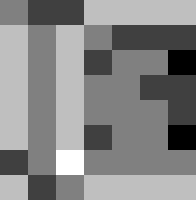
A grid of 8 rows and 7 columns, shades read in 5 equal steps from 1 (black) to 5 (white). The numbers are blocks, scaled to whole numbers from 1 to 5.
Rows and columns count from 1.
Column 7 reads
4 2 1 2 2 1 3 4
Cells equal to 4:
19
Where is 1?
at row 3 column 7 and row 6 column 7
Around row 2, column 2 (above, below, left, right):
2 3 4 4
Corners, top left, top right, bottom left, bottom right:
3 4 4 4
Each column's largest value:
4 3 5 4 4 4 4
